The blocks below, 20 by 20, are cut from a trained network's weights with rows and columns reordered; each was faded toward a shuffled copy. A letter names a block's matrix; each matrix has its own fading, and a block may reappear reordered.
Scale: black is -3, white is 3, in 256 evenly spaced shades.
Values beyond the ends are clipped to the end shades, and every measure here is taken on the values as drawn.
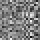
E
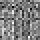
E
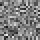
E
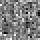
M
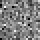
M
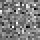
M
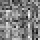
E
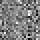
E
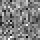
E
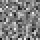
E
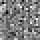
M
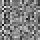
E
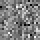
M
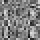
E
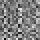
E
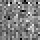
M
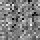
M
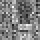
E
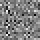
E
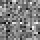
M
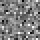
M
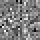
M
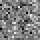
M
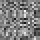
E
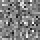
M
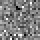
M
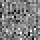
M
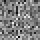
E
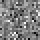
M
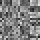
E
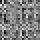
E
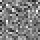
E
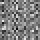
E
